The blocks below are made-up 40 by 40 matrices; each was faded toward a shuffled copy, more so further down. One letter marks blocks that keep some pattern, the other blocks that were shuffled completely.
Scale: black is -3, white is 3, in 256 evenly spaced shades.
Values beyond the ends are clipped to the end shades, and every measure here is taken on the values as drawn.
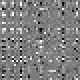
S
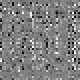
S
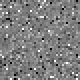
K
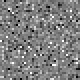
K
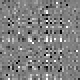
S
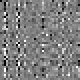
S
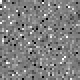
K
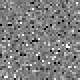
K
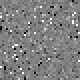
K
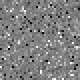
K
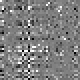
S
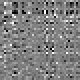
S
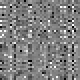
S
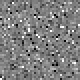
K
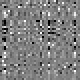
S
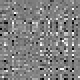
S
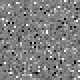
K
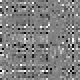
S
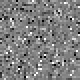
K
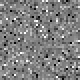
K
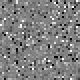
K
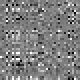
S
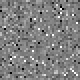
K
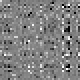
S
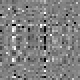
S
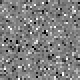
K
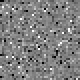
K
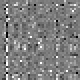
S
